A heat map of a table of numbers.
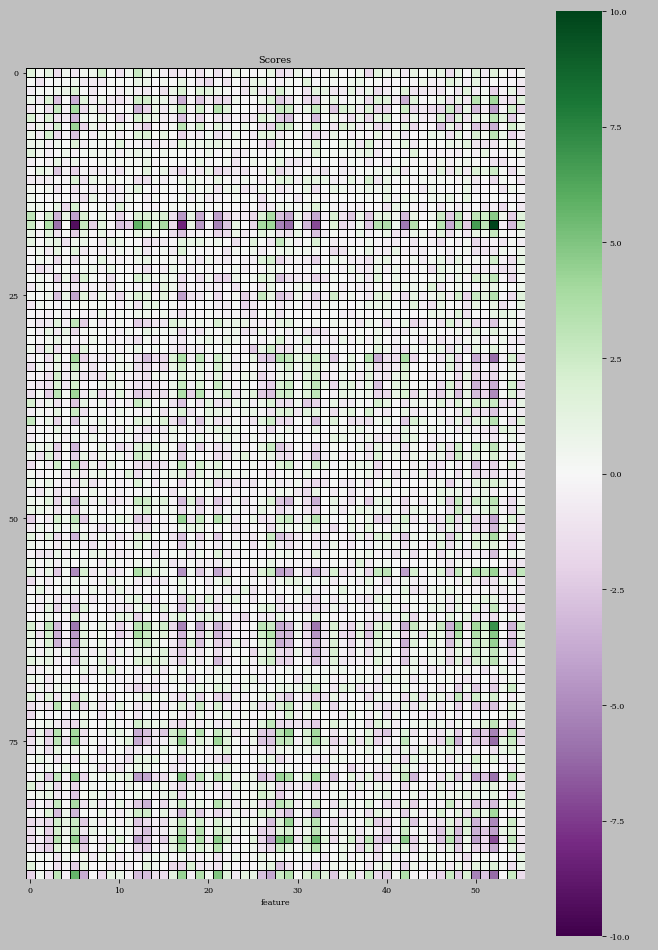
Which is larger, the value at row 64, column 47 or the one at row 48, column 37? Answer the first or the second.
the second
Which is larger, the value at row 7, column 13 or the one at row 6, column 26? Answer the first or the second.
the first
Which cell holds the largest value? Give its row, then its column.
17, 52
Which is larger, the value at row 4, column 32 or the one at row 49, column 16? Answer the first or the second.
the first
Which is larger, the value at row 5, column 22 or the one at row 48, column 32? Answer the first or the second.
the first
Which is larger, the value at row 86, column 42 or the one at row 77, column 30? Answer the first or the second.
the first
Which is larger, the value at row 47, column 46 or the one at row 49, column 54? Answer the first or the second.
the first
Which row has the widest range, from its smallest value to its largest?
17
